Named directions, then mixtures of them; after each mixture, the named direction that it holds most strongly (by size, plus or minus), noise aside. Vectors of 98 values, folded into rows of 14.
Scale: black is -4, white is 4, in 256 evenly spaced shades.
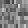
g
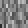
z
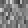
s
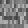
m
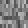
m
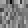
s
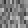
g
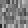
g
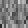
z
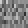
m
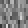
z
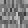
m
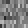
m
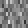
s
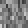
z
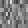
s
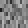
s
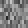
s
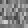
m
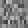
m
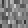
s
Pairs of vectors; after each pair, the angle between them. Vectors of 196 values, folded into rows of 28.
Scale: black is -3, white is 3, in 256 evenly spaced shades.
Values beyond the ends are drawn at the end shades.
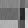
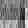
nearly parallel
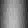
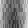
nearly opposite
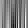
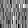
partly opposed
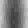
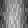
nearly opposite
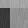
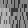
partly opposed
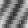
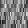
partly opposed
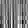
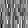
partly aligned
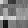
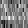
partly aligned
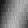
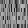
orthogonal
